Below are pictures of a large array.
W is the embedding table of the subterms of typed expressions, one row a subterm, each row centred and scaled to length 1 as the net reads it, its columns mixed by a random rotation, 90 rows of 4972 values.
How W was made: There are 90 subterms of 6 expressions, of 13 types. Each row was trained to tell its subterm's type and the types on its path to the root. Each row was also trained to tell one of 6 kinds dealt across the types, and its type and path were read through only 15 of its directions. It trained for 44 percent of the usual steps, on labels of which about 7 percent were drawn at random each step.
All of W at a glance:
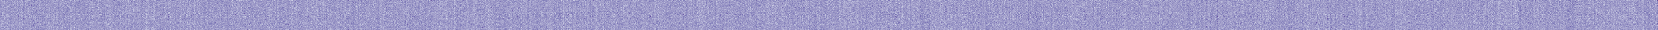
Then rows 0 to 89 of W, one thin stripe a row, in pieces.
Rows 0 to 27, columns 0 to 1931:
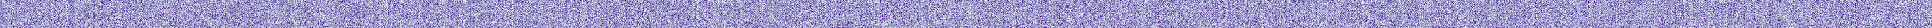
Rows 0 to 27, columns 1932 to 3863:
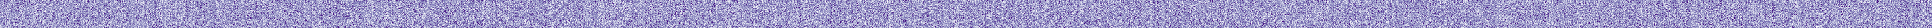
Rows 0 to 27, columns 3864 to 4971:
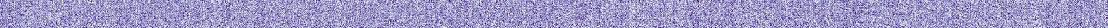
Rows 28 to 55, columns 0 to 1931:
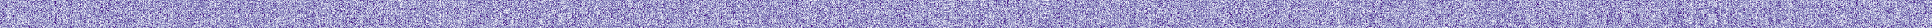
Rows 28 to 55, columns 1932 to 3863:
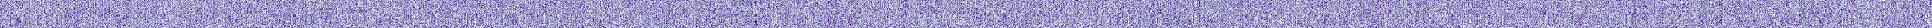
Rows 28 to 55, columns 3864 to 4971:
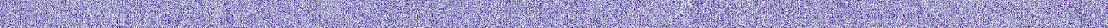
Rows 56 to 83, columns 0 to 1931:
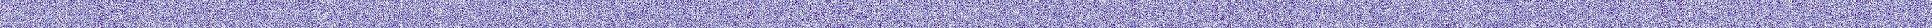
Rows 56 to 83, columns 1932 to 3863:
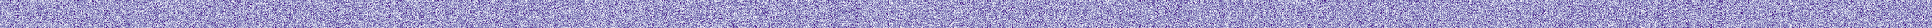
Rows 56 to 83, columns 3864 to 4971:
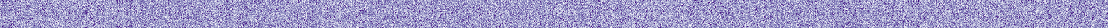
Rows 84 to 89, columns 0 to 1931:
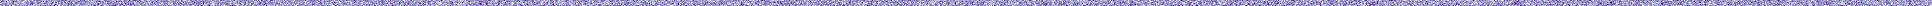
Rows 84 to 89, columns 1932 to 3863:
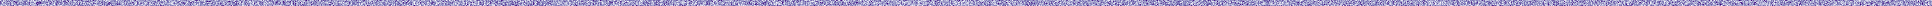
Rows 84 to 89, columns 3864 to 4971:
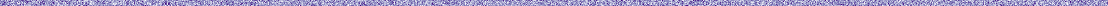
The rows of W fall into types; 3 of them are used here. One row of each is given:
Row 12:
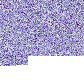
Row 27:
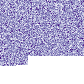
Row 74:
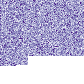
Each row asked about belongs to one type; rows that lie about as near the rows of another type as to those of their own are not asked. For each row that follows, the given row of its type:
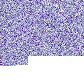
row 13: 27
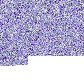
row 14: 12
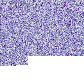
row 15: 74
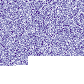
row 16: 27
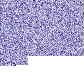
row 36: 74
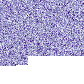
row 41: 74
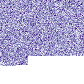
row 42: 12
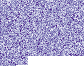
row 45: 74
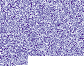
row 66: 27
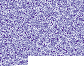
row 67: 12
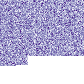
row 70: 74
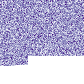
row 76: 12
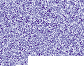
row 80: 27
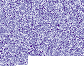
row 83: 27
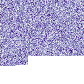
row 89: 27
